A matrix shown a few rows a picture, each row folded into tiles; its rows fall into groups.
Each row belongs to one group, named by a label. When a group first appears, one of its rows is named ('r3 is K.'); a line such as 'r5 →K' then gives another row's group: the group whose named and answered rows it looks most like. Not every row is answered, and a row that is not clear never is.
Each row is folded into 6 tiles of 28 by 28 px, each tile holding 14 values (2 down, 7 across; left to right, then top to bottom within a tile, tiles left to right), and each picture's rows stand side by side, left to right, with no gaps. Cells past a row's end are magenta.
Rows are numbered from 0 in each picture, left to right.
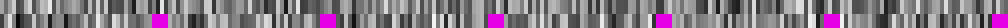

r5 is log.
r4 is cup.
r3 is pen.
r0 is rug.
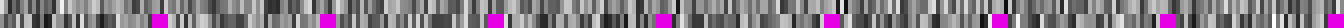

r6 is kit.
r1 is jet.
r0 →log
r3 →log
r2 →log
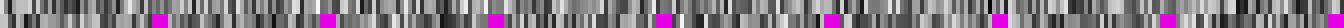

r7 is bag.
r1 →pen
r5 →rug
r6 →bag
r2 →pen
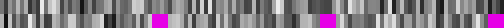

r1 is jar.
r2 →cup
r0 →bag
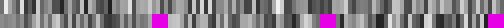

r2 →log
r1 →jar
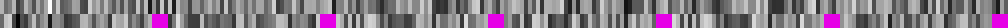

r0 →rug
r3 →bag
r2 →jet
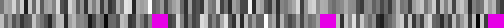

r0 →pen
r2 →log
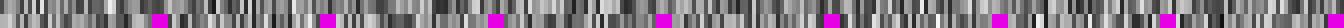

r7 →log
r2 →jet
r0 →jar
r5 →kit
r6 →bag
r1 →cup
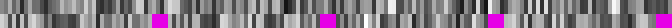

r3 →jar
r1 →log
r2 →bag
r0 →jet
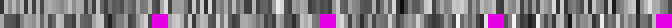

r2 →kit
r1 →jar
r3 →kit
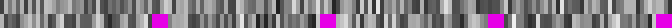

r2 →jar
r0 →pen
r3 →kit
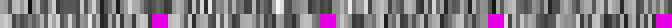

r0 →cup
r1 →jar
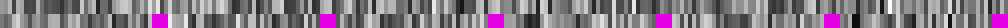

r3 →cup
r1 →bag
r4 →jet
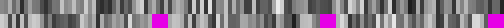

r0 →jet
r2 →cup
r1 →jar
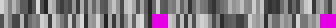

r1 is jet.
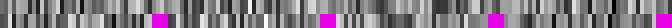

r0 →bag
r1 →kit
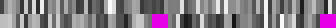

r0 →jar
